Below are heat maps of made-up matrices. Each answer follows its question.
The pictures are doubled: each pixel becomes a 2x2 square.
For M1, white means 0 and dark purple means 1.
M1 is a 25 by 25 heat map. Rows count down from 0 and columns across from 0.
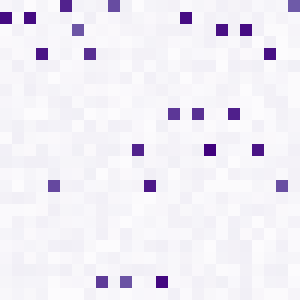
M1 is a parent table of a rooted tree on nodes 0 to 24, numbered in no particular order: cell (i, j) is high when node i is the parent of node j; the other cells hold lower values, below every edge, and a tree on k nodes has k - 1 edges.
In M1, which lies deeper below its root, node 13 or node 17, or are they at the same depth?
the same depth
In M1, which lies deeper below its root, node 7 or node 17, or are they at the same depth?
the same depth
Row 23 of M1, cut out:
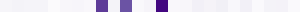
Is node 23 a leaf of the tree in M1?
no
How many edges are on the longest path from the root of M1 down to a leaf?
3
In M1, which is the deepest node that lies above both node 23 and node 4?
15
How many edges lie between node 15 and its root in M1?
1
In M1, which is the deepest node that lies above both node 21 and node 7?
15
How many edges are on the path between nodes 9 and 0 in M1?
1
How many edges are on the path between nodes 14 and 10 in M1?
6
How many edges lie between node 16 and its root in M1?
3
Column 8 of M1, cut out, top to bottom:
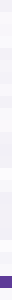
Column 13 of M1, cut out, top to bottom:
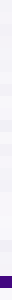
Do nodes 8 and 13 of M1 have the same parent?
yes
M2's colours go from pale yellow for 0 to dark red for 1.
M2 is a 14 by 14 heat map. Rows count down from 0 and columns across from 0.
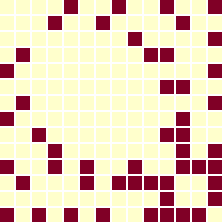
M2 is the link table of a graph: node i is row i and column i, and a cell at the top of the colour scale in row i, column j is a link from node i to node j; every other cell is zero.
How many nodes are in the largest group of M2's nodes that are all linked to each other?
3
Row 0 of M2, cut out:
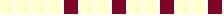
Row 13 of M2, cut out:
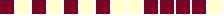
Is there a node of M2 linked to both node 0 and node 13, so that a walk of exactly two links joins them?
yes
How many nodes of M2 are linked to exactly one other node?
0
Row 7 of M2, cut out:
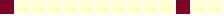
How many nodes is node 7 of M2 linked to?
2
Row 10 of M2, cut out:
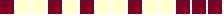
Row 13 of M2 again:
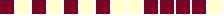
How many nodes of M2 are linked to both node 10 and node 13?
3
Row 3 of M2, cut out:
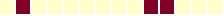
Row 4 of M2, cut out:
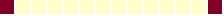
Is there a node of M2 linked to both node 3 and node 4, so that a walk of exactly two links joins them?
no
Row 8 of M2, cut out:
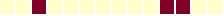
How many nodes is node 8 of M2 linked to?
3
